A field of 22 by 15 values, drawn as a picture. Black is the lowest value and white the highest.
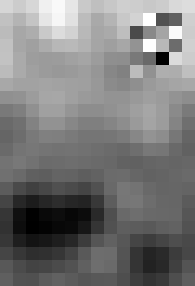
Slope: up to the top. Ninth with the lowest average: bottom left. Odd patch: rougher, in the top right. Roughest part: top right. Ninth with the highest average: top left.
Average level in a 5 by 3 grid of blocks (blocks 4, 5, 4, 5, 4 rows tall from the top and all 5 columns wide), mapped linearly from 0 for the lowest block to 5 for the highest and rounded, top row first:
5 5 4
4 3 3
2 2 2
0 1 2
0 1 0
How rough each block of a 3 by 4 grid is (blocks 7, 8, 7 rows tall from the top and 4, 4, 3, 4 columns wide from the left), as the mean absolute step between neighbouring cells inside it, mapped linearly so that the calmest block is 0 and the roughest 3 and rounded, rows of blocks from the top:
0 0 1 3 / 0 0 0 0 / 0 0 0 0
